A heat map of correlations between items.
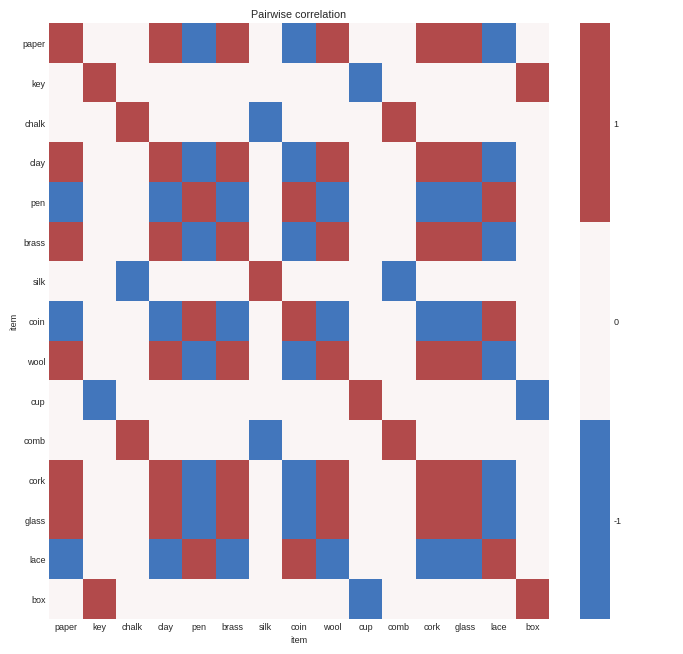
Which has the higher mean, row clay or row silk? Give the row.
clay
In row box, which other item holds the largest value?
key
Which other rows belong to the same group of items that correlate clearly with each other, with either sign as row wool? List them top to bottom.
paper, clay, pen, brass, coin, cork, glass, lace
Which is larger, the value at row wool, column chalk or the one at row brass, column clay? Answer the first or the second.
the second
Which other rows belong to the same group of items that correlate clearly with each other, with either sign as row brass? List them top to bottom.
paper, clay, pen, coin, wool, cork, glass, lace
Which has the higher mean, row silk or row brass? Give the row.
brass
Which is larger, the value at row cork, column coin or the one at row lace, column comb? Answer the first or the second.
the second
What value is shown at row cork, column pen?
-1
